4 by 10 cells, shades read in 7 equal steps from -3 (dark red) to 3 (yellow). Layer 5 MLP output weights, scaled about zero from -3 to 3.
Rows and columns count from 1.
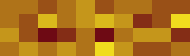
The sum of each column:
1 -1 -2 -1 2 1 2 -2 -2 0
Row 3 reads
1 -1 -3 -2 0 -3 0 1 1 -2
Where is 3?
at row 2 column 10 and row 4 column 6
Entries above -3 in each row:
10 10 8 10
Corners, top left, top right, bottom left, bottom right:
0 -1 0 0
